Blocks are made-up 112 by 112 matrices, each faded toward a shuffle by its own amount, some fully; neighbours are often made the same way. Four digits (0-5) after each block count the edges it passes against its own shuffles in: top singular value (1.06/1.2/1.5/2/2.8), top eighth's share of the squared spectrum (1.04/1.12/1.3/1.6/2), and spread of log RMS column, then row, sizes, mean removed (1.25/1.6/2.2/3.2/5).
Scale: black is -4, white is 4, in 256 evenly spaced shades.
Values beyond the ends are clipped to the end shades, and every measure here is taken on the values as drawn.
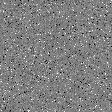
2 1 0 0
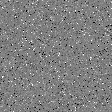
0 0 0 0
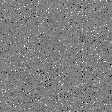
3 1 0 0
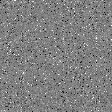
3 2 1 0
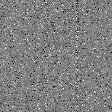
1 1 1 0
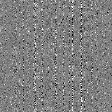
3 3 4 0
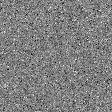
1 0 0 0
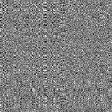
5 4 3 3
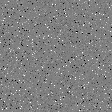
0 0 0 0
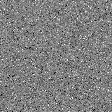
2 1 0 0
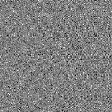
4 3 2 2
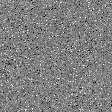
1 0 0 0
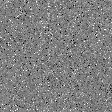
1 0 0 0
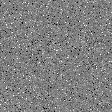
1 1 0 0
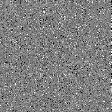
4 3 2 0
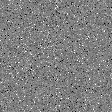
1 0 0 0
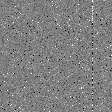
3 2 1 0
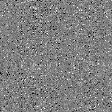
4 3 2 1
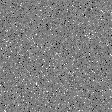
1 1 0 0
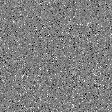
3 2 1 1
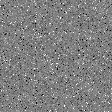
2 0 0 0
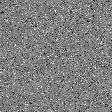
0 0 0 0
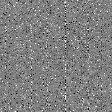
3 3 2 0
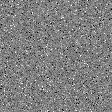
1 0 0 0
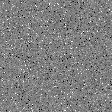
1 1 0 0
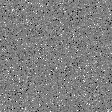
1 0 0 0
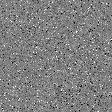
0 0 0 0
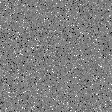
1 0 0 0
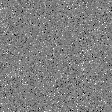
2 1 0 0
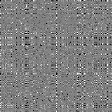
5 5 3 3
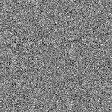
3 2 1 1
